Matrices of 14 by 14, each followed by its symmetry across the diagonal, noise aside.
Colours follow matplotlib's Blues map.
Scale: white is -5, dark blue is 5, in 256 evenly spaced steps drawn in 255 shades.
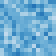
antisymmetric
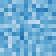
antisymmetric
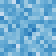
symmetric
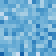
neither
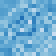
symmetric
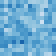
antisymmetric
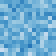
neither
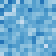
symmetric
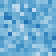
antisymmetric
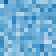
antisymmetric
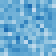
symmetric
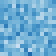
neither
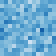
antisymmetric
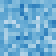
antisymmetric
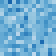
neither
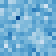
symmetric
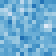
neither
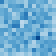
symmetric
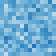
neither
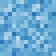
symmetric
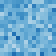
neither
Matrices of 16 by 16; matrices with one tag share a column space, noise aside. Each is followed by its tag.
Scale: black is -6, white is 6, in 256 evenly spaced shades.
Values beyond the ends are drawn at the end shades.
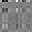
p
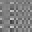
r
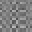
r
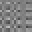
r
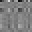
p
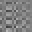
r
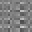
r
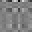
p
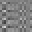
r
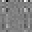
p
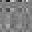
p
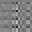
r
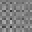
r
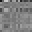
p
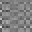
r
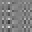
r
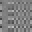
r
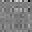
p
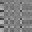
r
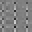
r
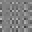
r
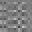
r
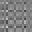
r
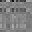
p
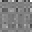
p
